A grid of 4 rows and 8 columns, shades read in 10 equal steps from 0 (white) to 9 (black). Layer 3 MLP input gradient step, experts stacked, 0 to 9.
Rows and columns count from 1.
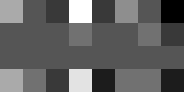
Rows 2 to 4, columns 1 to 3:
6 6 6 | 6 6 6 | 3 5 7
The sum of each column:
18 23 26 12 27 21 22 30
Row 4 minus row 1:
0 -1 0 1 1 1 -1 -1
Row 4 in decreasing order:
8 8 7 5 5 5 3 1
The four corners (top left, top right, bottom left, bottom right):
3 9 3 8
